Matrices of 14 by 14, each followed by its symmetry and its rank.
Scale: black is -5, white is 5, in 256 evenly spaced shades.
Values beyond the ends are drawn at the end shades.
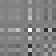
symmetric, rank one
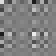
symmetric, rank one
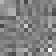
symmetric, rank three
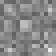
symmetric, rank three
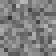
neither, full rank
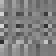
neither, rank two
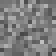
neither, full rank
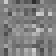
neither, rank two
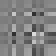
symmetric, rank one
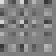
symmetric, rank one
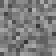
neither, full rank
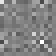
symmetric, rank three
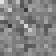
symmetric, rank three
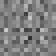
neither, rank two
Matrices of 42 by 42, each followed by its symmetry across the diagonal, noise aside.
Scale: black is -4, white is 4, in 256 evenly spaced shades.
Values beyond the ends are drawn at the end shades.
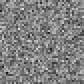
neither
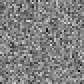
neither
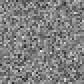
neither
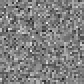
antisymmetric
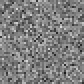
symmetric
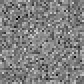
symmetric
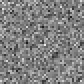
symmetric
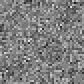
symmetric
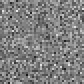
antisymmetric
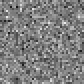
antisymmetric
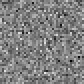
neither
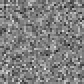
antisymmetric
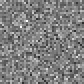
symmetric
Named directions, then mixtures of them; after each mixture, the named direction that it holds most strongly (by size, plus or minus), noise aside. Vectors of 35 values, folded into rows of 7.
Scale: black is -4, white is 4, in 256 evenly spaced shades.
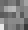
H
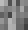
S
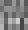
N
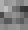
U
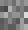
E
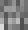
N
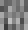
N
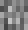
N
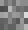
E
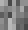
S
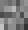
H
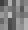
S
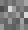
E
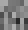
N
